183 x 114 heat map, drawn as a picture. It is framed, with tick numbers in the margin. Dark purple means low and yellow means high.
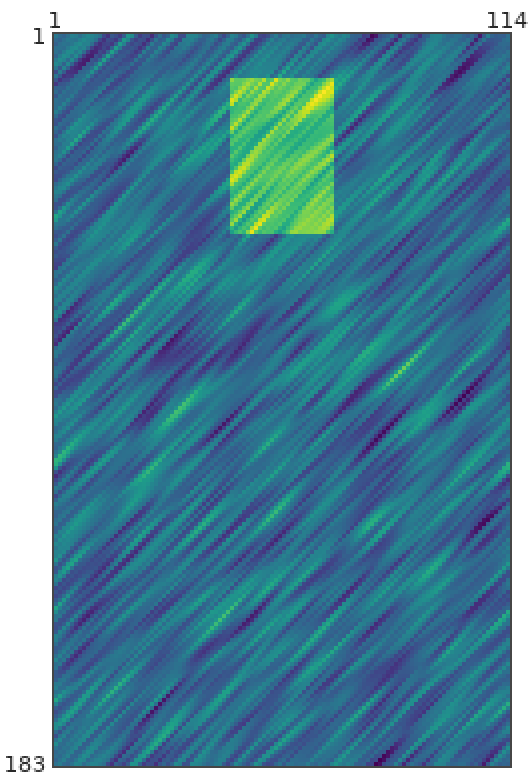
The ninth with the highest average is the top middle. Most values sit low, with a long tail of high ones. In the top middle lies a patch that is higher than the rest.
